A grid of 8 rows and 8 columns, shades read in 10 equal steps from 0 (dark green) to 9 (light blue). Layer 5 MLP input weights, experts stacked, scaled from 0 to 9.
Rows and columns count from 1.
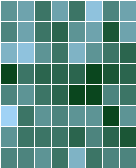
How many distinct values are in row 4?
4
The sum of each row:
41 33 40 12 21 36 23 34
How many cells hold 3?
14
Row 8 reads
4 4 5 3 7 3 4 4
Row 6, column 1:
9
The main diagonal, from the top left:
5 6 5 2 0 5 2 4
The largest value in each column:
9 8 5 6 7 8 4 6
